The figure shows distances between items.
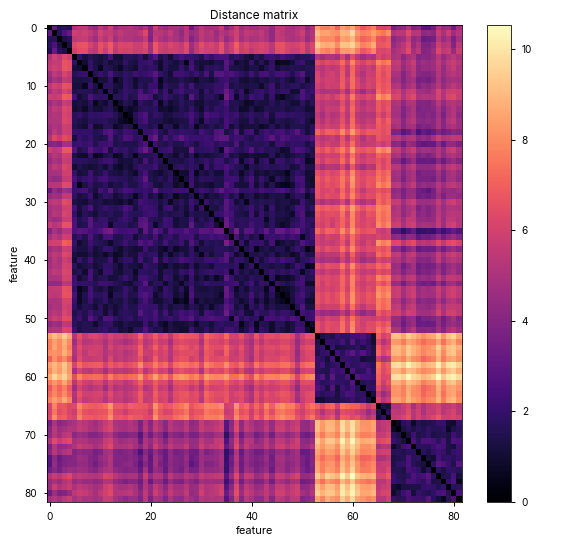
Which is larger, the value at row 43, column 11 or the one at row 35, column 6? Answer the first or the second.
the second
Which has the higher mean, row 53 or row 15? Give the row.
53
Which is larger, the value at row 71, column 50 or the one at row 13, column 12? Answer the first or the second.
the first
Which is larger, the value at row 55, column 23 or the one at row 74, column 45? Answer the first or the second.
the first
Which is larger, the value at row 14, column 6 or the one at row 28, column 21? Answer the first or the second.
the second
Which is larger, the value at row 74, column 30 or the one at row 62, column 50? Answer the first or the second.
the second
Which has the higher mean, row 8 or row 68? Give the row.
68
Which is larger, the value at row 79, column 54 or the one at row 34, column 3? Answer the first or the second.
the first
